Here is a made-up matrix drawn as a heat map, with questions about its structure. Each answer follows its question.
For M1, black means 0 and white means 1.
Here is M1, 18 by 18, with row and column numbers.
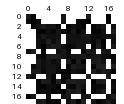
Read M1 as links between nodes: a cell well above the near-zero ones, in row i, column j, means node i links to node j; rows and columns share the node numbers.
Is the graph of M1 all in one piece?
yes
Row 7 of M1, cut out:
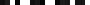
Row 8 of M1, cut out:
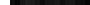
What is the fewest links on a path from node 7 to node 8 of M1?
3
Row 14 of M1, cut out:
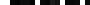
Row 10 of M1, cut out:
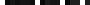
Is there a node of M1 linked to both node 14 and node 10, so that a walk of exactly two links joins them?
yes
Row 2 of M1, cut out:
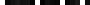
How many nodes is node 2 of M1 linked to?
4
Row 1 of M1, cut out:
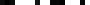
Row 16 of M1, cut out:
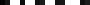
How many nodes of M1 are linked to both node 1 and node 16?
7
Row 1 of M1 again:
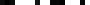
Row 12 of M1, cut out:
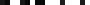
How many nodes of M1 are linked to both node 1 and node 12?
7
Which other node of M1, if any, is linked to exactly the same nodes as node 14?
node 9
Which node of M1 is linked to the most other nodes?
node 0
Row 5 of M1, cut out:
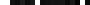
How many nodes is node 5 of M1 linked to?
4
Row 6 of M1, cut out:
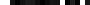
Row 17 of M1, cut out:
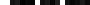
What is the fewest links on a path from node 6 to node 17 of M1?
2
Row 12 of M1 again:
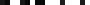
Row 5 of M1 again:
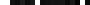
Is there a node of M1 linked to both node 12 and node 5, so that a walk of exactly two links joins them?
no
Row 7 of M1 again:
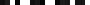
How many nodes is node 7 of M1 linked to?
7
